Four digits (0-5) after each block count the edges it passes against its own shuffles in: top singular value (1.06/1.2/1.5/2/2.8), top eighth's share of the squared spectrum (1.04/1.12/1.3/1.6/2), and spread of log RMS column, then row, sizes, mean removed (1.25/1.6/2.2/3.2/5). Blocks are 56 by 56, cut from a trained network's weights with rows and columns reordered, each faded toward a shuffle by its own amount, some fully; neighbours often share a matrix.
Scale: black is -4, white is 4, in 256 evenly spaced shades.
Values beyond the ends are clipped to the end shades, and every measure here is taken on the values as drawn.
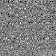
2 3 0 2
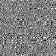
3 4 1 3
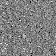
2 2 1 0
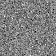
0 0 0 0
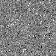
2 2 0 1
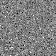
1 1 0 0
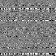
4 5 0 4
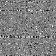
3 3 0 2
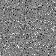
2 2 0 1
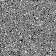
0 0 0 0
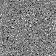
0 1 0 0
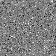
0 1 0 0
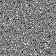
0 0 0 0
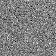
2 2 0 0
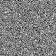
2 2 0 0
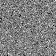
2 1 0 0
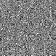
3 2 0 1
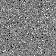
1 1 0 0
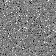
0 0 0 0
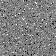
0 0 0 0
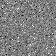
0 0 0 0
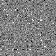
2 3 1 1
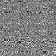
3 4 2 3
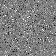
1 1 0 0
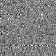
3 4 1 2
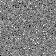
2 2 0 1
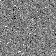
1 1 0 0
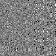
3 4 2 1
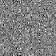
2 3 2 1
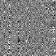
3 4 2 2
